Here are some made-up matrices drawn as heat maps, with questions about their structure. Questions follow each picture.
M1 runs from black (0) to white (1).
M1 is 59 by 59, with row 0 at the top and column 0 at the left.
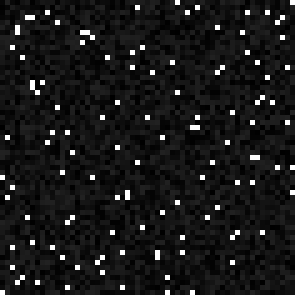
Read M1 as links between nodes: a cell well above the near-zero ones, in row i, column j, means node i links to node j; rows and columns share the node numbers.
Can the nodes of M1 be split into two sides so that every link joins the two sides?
yes
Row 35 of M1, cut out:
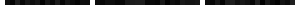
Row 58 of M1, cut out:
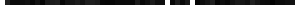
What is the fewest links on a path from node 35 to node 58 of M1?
2
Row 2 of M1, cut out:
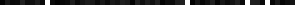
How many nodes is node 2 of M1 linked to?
4
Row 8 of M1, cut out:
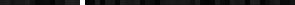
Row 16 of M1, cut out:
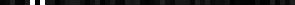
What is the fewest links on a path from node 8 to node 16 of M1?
1
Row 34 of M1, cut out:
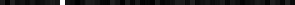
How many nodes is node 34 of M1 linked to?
1
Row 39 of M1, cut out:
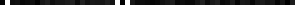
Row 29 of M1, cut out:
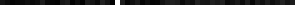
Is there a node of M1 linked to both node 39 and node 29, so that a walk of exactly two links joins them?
yes
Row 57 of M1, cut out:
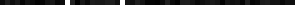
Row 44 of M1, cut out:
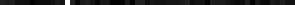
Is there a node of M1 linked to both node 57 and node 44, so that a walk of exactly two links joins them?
yes
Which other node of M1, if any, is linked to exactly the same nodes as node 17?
node 48
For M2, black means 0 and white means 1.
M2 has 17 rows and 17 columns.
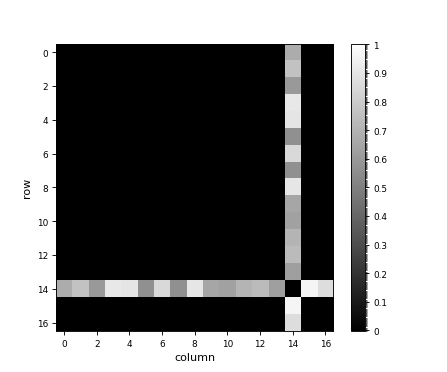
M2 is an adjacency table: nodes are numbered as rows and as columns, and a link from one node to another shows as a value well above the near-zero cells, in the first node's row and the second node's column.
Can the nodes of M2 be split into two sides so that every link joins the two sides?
yes
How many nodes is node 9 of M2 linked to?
1
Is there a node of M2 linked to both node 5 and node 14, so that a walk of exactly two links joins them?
no
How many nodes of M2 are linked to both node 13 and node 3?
1
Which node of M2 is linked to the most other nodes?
node 14
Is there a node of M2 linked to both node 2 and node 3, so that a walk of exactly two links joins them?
yes
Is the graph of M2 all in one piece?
yes
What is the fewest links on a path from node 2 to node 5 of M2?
2
